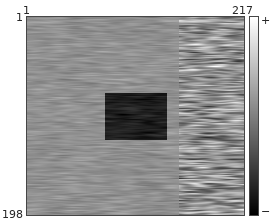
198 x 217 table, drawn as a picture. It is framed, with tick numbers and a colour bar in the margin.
Ninth with the lowest average: centre. Seam: vertical, 70% of the way across, the left part calmer. Odd patch: lower, in the centre. Slope: none.
